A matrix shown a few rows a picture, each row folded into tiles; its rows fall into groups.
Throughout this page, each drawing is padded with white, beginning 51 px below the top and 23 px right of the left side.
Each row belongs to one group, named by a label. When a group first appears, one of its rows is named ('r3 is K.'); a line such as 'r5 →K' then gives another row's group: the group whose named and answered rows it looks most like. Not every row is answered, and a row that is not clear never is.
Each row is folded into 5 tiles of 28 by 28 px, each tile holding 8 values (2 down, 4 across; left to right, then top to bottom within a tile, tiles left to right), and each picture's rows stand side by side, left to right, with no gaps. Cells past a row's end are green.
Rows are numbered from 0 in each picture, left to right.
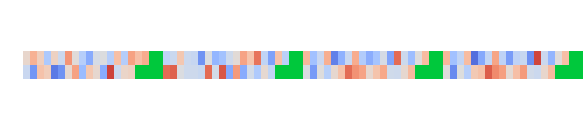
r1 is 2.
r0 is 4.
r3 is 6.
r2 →6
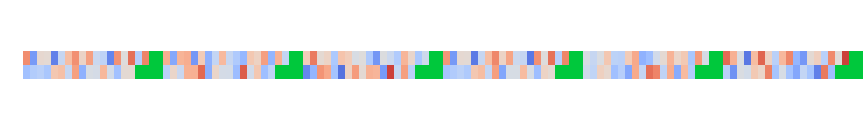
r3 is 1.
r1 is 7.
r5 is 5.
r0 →1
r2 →4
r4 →4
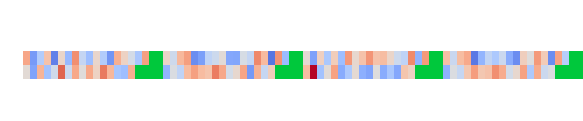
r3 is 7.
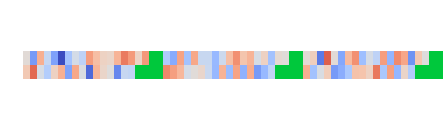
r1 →2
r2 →4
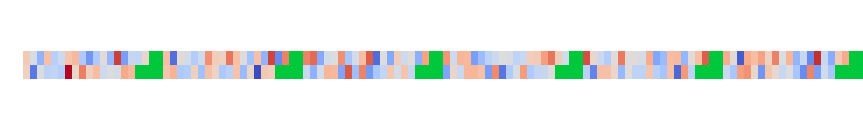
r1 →1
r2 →5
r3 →7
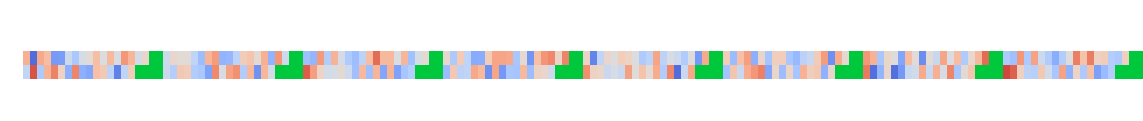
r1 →4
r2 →2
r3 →1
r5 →7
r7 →2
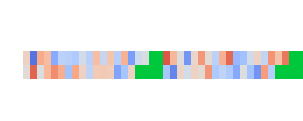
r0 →7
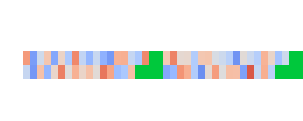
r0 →6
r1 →4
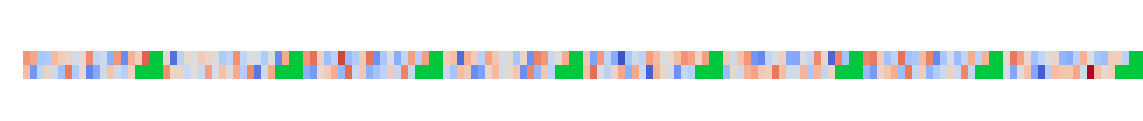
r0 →5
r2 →5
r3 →4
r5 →7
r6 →5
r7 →4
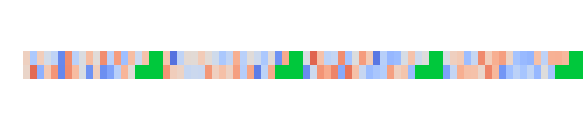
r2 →5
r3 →5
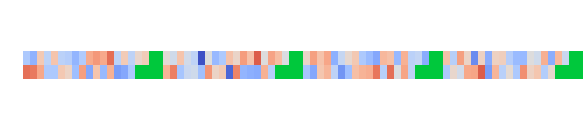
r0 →2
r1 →2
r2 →4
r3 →7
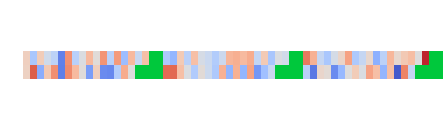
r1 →2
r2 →4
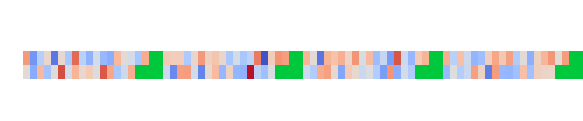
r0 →6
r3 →1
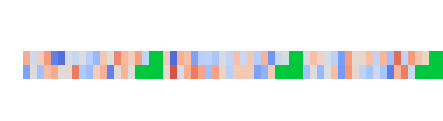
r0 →7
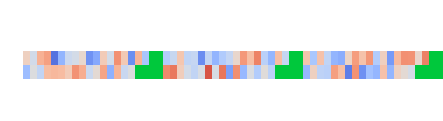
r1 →2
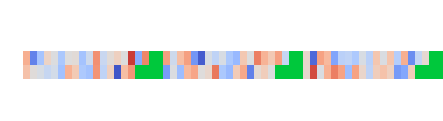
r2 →7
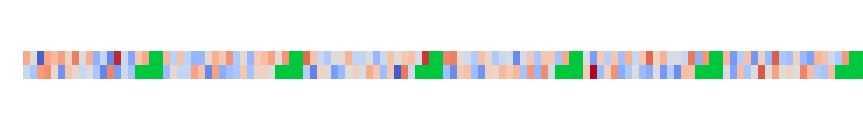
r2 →4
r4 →1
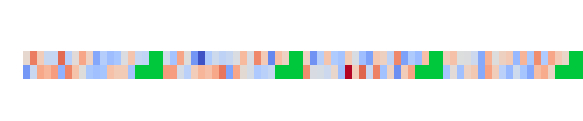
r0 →5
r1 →2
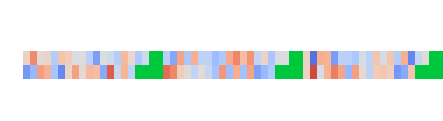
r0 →4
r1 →2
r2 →7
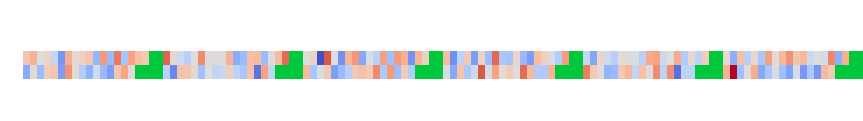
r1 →5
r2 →4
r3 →6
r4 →2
